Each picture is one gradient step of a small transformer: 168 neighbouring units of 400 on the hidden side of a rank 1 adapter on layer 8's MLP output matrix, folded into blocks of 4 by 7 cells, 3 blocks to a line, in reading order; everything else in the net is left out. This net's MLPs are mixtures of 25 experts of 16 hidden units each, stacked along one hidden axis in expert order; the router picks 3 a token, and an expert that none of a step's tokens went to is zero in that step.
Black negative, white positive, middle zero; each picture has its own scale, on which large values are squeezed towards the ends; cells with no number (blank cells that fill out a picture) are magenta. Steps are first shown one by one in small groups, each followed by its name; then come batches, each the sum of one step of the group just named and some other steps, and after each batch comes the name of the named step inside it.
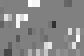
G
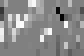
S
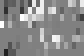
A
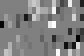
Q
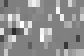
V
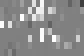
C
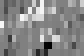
A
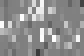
C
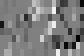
Q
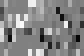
S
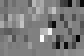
V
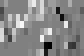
S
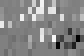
C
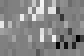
C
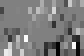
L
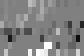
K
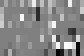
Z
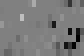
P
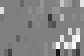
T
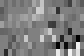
L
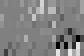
Z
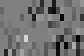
L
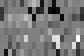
L
